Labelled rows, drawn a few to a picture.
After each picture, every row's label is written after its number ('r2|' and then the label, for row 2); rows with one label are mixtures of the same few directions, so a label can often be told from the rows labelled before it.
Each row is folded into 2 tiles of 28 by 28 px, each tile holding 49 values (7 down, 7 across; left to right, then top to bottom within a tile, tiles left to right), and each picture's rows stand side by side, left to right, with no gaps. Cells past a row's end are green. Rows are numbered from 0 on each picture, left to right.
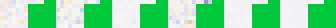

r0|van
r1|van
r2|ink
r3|ink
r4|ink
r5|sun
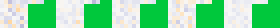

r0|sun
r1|ink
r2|sun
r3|sun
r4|sun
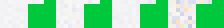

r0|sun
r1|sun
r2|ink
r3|sun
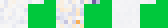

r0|van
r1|ink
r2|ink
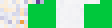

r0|ink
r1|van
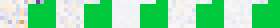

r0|ink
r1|sun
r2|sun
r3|van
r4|ink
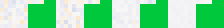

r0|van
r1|sun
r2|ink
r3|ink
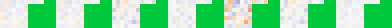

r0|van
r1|van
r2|van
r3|sun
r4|van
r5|van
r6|van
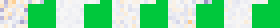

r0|van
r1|van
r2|sun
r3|ink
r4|van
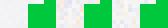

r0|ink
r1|van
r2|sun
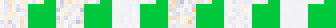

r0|sun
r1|van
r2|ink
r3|van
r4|sun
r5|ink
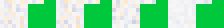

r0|sun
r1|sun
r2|van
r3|ink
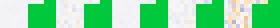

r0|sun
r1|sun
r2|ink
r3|ink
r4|sun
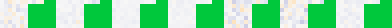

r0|sun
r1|ink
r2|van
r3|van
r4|sun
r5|van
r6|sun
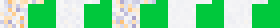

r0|sun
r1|sun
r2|sun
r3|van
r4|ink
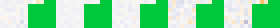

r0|ink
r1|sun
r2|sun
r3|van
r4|ink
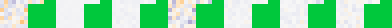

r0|van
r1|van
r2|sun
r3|van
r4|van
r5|ink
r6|sun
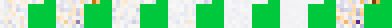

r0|sun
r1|ink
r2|van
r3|ink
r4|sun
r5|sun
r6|ink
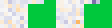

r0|sun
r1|ink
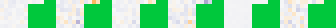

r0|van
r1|ink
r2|ink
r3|ink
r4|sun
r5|sun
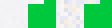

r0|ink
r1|sun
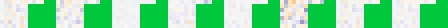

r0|sun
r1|van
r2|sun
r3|ink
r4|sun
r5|van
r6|sun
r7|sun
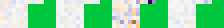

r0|van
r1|sun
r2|ink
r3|ink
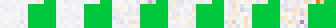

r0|ink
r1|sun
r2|ink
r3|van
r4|sun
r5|ink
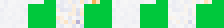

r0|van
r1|ink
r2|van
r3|ink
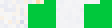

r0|ink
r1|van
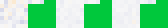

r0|van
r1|van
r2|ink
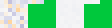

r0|sun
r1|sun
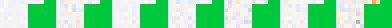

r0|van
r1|sun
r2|ink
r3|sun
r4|van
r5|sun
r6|ink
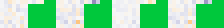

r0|sun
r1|ink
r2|ink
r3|ink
